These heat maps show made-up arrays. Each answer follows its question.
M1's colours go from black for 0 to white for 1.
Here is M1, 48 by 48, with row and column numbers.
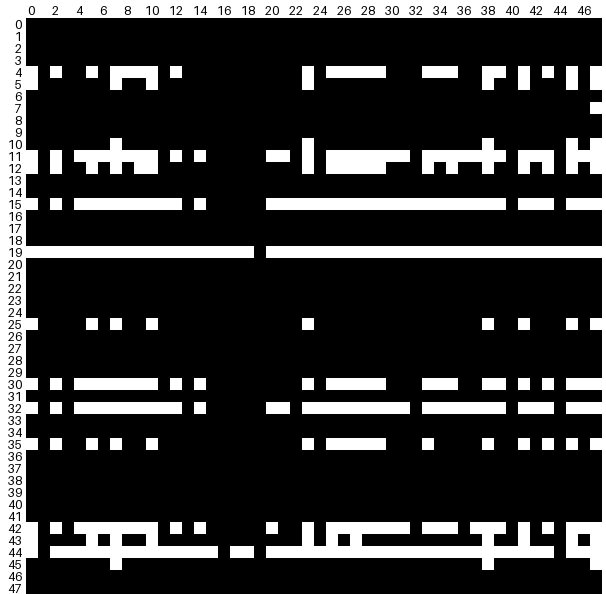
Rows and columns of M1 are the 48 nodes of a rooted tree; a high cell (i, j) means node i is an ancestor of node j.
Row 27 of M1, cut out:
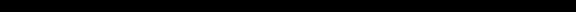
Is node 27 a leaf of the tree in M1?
yes
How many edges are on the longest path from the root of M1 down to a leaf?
16
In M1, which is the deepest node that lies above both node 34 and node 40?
44
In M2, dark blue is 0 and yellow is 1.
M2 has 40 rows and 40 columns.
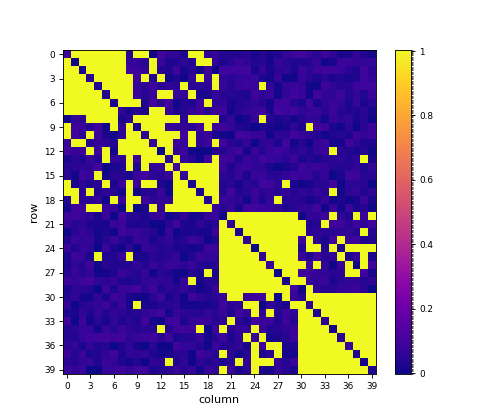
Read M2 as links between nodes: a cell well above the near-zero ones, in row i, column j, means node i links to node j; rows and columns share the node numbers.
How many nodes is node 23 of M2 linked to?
11
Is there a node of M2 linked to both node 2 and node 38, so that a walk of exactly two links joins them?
no
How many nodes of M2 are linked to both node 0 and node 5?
7
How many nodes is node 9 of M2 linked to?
8
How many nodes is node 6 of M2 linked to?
10
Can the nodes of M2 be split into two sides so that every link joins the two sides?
no
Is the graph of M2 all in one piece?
yes
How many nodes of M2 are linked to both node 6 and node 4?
7
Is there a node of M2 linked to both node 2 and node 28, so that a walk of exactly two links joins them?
no
